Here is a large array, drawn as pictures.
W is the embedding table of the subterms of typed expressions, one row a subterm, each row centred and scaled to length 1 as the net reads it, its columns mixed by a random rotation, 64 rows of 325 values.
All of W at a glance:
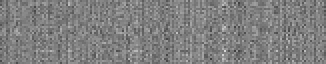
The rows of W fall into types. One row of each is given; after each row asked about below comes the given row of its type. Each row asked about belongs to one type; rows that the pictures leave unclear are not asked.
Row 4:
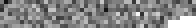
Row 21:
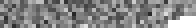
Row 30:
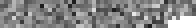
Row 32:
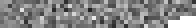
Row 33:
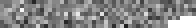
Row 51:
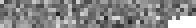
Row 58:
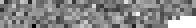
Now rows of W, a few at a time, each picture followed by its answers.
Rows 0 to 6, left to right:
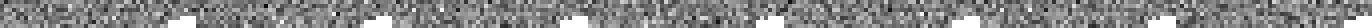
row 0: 4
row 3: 51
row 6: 33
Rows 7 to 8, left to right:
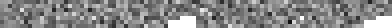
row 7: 32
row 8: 30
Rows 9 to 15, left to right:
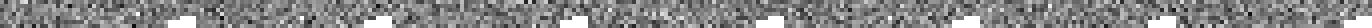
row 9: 58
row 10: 32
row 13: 32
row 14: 33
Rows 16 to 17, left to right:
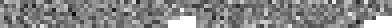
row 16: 30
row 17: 51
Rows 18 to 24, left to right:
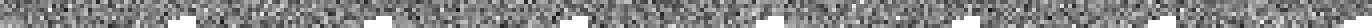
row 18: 32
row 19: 33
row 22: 51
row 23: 4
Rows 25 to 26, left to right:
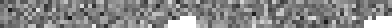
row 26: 51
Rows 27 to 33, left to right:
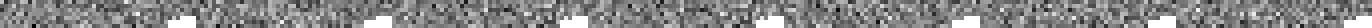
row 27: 58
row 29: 30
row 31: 30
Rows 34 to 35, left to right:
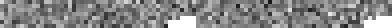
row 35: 30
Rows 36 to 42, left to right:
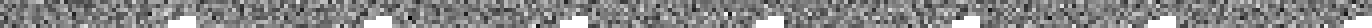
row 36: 21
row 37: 4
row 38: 30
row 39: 4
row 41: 4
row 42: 4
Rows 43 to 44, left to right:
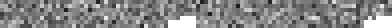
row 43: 32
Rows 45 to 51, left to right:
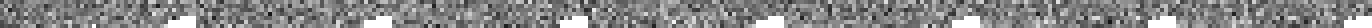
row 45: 21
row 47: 33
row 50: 51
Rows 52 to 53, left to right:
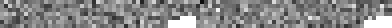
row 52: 33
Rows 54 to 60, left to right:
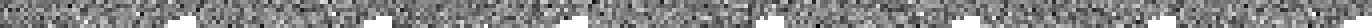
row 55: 58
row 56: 21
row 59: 30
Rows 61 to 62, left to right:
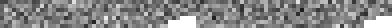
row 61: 4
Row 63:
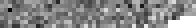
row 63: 21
